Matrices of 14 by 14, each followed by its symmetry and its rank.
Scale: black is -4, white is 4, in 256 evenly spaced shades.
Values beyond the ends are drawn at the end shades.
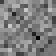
symmetric, full rank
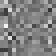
neither, rank three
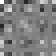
symmetric, rank two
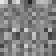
neither, rank three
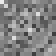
symmetric, full rank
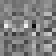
neither, rank two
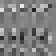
neither, rank two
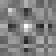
symmetric, rank two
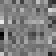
neither, rank three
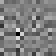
neither, rank two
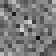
symmetric, full rank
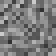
symmetric, full rank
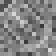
symmetric, full rank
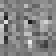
neither, rank three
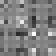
symmetric, rank two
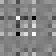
symmetric, rank two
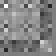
symmetric, rank two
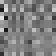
neither, rank two
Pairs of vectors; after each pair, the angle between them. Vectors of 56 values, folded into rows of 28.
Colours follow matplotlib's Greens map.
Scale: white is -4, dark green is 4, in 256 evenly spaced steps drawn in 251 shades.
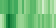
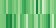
partly aligned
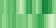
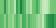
nearly opposite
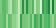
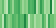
partly opposed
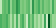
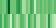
partly aligned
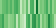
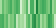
nearly parallel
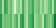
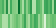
orthogonal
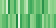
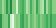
orthogonal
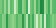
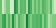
partly opposed
